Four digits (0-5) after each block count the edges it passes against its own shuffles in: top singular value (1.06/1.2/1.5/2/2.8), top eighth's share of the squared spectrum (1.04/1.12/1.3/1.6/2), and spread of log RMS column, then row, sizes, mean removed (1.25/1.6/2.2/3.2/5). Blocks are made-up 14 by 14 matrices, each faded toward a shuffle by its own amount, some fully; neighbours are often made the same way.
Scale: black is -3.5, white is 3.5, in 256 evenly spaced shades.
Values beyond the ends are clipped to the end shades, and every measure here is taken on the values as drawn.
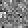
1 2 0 0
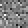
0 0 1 0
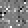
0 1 0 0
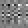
3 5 2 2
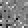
2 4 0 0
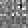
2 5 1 1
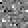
1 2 0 0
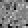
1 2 0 1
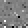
2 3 0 0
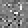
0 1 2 0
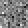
0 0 0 0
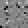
2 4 0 0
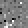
0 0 1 0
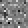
1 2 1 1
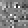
2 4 0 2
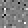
2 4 1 0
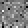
2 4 0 1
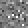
1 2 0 0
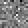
0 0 0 0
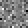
1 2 1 0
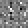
2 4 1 1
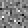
0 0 1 0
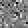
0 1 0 0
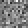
0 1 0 0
